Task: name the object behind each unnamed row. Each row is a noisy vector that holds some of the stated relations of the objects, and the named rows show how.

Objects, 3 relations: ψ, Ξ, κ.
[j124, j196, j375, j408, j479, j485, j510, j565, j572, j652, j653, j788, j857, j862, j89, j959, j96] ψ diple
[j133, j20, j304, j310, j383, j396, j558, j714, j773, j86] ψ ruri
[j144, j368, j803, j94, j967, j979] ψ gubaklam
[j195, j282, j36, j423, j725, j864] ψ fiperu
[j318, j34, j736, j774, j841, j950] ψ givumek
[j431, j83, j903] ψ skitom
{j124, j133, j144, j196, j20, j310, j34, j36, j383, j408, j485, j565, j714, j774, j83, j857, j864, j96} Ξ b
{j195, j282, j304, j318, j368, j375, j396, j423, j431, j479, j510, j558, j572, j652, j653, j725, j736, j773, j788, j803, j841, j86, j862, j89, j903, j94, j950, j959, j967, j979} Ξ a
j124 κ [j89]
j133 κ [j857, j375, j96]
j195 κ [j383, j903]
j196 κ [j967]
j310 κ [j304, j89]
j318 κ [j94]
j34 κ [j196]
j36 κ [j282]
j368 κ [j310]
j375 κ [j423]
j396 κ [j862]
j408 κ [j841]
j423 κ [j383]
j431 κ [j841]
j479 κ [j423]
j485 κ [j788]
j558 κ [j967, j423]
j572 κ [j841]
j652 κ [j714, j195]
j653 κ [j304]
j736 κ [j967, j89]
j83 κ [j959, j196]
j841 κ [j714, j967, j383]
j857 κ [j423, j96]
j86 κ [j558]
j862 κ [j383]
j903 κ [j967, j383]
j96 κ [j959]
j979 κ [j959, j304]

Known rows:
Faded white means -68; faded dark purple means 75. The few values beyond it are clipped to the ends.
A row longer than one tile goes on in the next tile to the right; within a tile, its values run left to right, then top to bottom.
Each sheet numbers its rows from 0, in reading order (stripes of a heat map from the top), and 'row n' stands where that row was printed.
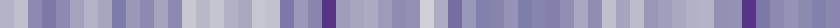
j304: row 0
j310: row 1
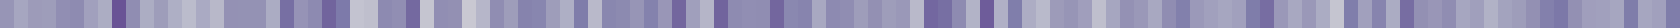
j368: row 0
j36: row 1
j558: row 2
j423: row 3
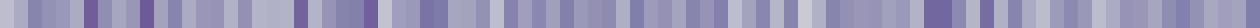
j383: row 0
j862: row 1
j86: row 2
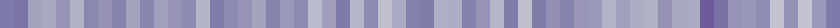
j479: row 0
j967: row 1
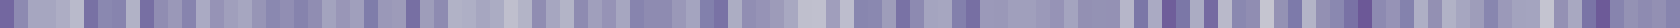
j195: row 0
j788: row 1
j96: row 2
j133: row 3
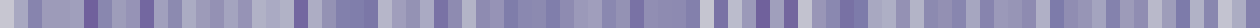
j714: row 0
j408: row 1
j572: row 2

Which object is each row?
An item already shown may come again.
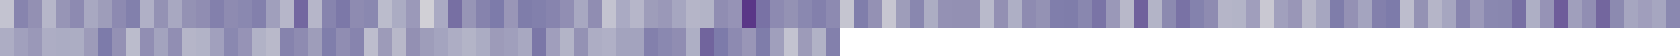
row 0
j565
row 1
j310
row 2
j485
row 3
j144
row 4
j773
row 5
j803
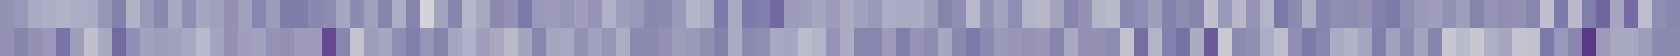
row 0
j725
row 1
j20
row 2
j773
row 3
j857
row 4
j653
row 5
j510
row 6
j196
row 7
j304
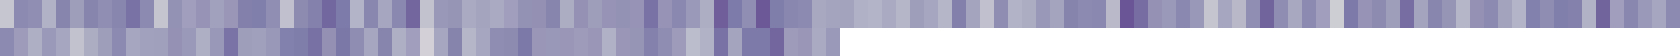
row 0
j83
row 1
j774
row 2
j94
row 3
j841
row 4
j950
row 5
j20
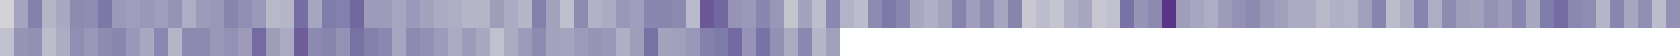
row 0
j20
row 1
j94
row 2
j304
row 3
j282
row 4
j864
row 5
j950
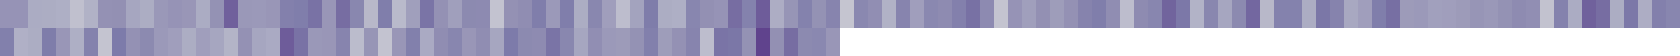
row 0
j318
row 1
j736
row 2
j83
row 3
j124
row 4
j967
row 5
j34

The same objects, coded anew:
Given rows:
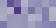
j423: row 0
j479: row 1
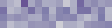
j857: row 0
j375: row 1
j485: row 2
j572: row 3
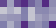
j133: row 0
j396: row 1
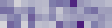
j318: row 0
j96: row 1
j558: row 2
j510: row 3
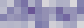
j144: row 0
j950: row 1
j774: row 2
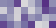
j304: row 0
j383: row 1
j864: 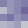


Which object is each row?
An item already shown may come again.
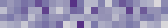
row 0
j864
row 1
j195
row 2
j714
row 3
j94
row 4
j195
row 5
j774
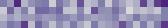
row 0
j773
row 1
j282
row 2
j83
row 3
j94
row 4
j653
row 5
j133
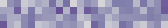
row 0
j967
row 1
j196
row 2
j841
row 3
j318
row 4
j725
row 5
j36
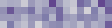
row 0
j788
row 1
j408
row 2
j124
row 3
j20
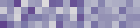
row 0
j304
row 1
j34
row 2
j310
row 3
j803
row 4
j803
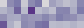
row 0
j967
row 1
j736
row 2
j565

